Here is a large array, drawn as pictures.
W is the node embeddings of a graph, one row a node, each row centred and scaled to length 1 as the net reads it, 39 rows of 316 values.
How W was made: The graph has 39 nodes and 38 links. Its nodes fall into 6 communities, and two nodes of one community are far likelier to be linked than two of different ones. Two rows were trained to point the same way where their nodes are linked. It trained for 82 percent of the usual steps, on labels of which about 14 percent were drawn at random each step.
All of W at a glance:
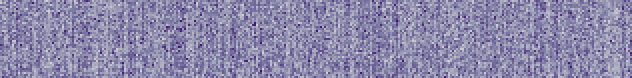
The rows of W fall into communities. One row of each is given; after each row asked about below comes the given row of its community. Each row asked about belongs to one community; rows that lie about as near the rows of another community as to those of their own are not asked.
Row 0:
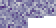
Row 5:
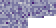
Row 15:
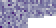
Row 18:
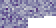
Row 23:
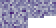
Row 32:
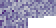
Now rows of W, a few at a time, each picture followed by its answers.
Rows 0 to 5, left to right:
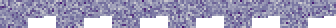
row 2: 5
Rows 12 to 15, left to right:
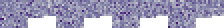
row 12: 0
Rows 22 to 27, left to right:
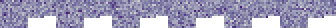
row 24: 32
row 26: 32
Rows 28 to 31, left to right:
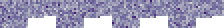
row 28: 15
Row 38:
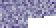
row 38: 23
